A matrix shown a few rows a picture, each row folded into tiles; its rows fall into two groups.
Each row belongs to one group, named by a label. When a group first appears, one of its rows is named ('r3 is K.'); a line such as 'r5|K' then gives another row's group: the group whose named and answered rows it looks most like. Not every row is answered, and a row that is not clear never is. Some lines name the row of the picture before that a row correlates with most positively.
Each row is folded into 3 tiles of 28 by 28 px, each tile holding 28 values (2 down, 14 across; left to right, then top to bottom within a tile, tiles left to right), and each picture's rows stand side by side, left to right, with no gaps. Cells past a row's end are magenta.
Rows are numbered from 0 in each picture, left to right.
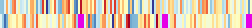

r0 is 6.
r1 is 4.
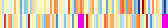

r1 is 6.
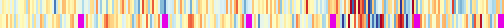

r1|6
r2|6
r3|4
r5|4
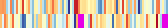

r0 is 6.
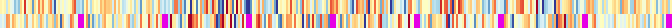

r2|6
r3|4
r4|4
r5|4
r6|4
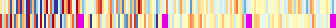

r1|4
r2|6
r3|6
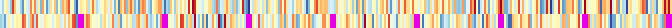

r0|6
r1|6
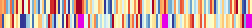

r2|6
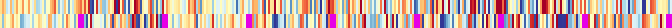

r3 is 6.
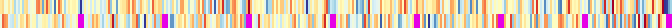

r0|6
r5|4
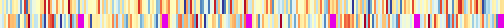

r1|4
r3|4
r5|4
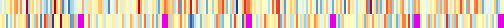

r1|4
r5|4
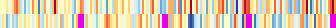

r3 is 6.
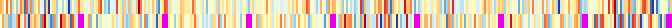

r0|4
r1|4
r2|4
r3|4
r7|4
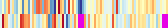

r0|6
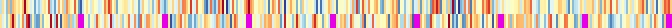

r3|4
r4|4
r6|4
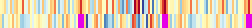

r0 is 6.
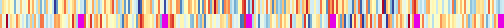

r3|4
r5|6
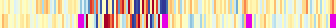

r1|6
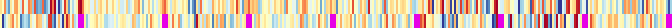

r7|6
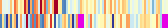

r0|4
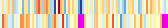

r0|6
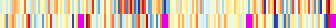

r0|4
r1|6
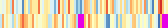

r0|6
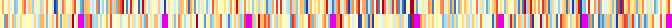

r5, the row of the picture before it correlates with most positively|1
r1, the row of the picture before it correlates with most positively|0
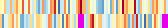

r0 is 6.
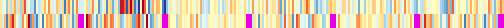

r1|6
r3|4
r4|6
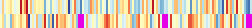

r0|4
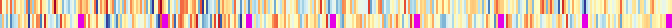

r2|4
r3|6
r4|6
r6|6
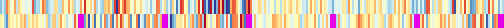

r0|6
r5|6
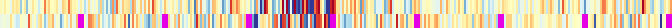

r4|4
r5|4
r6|6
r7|4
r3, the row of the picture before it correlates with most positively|2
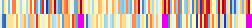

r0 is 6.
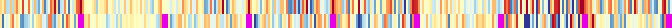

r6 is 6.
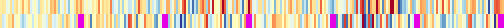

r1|4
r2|4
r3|6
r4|4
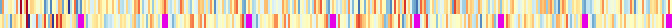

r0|4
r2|6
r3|6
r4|6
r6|6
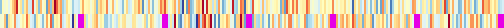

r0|4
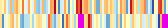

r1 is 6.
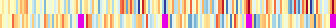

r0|4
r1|6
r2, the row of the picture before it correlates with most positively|0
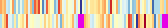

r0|6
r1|4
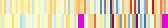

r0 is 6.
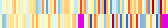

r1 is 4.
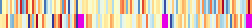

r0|4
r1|6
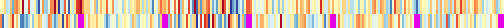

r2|4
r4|6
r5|4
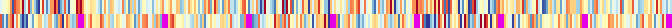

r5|4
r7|6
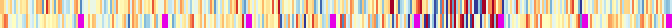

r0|6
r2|6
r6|6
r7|6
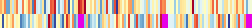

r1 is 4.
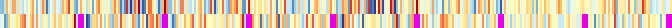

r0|6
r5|6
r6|4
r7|4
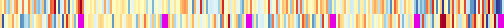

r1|4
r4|6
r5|6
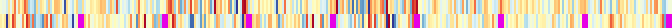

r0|4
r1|4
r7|6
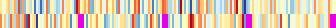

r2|6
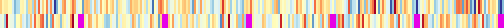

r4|6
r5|6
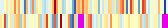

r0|4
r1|6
